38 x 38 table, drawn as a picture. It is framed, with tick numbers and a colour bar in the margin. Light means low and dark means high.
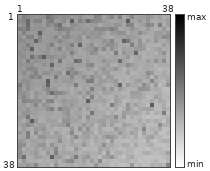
The texture is fine-grained noise. No single row or column stands out from its neighbours. The ninth with the highest average is the top left. Values rise toward the top left. The bottom right is the ninth with the lowest average. Neither half mirrors the other.
